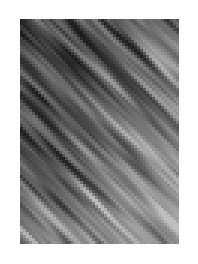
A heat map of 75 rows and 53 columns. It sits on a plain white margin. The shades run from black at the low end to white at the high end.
No single row or column stands out from its neighbours. Neither half mirrors the other. The bottom right is the ninth with the highest average. Overall the values sit about 40% of the way up the scale. The field climbs toward the bottom right.
